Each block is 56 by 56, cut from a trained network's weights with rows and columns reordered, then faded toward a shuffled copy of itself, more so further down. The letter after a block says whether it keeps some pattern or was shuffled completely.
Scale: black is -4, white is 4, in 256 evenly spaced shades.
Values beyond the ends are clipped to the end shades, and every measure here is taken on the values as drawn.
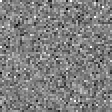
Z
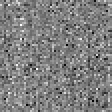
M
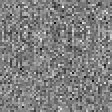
M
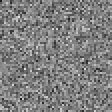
Z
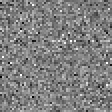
M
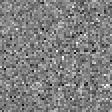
M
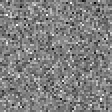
Z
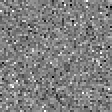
Z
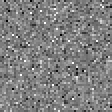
Z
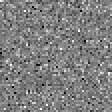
Z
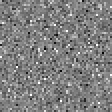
Z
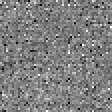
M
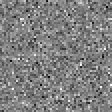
Z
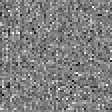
M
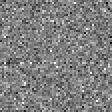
M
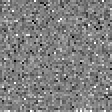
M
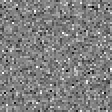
Z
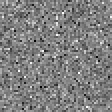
Z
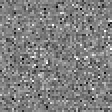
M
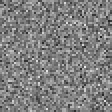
M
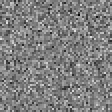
M
